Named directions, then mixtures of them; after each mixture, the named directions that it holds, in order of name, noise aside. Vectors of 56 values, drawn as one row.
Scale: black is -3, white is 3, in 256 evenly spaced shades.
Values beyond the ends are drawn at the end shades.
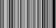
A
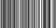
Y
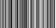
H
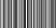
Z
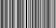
Z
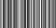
Y, Z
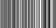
Y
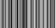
H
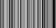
A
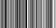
A, H, Z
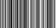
H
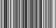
A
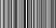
Z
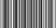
A, Z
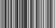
A, H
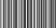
Z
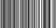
Y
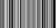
A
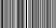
Z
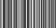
Y, Z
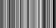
A, Y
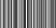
Z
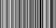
Y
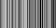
A, H, Y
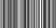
Y, Z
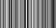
A, H, Z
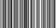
H, Y, Z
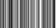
A, H, Y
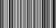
A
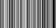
A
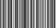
H, Z
